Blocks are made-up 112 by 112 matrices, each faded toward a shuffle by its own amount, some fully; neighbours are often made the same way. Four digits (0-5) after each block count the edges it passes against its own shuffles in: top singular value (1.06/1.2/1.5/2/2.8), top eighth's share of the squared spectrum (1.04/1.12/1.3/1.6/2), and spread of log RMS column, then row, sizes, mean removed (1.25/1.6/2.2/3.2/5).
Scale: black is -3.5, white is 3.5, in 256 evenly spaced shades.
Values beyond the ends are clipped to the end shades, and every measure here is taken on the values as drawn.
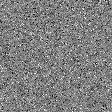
1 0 0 0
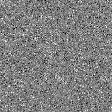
3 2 0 1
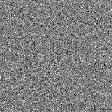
4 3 1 1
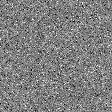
0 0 0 0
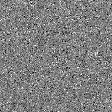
3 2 1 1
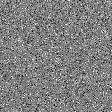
2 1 0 0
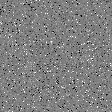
2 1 0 0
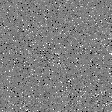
3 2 0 1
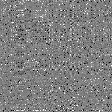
4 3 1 2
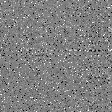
3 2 0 1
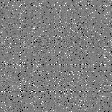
4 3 2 2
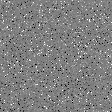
0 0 0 0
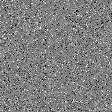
1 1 1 0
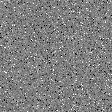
0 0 0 0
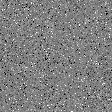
0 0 0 0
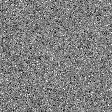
0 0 0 0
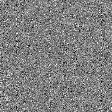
1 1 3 0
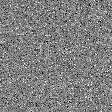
0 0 0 0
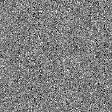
1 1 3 0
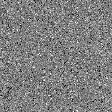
0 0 2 0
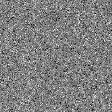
0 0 2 0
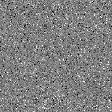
3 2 1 1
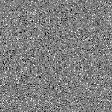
4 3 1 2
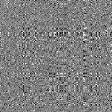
5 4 3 3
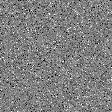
2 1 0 0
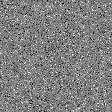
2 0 0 0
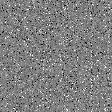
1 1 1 0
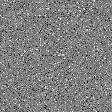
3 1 0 1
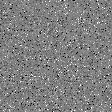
2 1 0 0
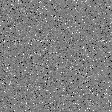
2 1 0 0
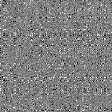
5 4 2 3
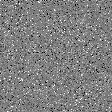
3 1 0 0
